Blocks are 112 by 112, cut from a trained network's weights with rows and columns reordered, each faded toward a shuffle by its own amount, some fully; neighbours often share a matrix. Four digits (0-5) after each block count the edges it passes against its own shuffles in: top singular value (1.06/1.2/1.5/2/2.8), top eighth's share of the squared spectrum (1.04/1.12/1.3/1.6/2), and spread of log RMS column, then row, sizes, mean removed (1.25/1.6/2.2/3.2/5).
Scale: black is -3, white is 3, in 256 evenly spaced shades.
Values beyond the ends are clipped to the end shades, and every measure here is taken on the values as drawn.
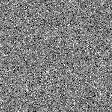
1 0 0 0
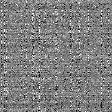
3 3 3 0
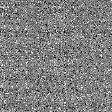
2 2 2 0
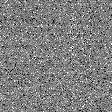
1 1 1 0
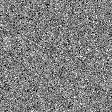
0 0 0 0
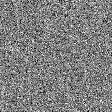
2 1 0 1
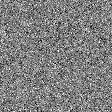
2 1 0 0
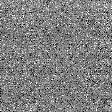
3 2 2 0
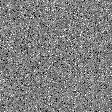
0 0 0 0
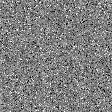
0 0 0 0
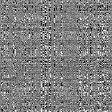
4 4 4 1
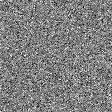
0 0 0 0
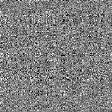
3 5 3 3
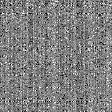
4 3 0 3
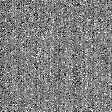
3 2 0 2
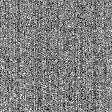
3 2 0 2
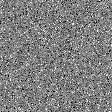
0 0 0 0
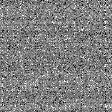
3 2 3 0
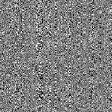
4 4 4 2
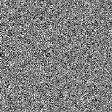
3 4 3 2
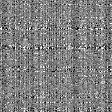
4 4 1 4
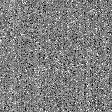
2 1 0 0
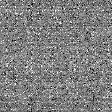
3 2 2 0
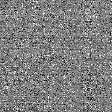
2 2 3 0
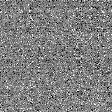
2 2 2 0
